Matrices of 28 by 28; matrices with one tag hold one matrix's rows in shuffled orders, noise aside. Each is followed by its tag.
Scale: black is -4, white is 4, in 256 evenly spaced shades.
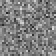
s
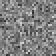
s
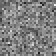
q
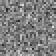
s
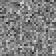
s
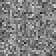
q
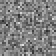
s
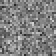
q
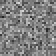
s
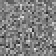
s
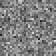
q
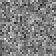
q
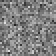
q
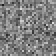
s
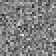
s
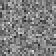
q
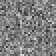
s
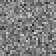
s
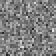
s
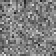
q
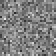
q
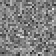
s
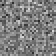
s
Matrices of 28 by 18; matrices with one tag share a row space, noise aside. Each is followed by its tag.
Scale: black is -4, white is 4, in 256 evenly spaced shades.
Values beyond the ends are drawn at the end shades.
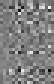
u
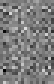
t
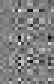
u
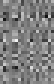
t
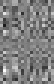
t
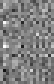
t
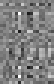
u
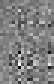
u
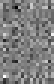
t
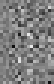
u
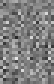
t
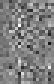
u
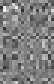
t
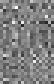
t
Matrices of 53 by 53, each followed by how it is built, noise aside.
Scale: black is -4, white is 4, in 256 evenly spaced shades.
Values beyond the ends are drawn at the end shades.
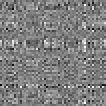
low rank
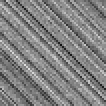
Toeplitz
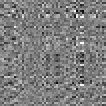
low rank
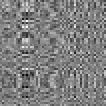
low rank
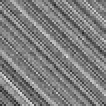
Toeplitz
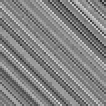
Toeplitz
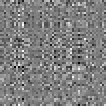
low rank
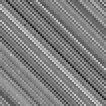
Toeplitz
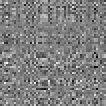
low rank
